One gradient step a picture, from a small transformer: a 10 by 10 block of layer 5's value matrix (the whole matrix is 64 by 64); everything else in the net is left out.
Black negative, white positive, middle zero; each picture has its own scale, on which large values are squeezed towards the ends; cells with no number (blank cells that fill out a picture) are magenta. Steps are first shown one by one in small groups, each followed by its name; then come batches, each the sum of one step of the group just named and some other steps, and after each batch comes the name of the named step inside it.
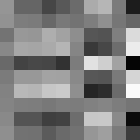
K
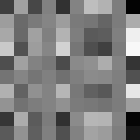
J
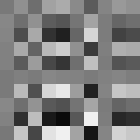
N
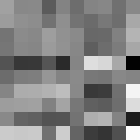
K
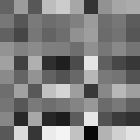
N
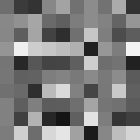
N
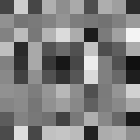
J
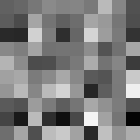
K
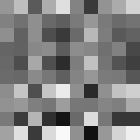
N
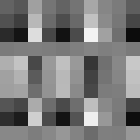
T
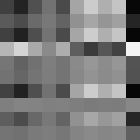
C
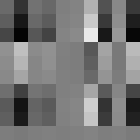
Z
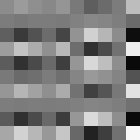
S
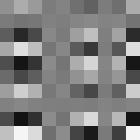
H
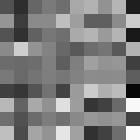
C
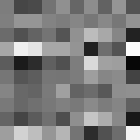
S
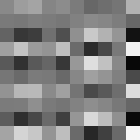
S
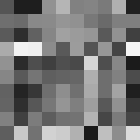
Z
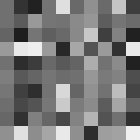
Z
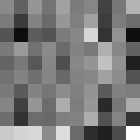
Z
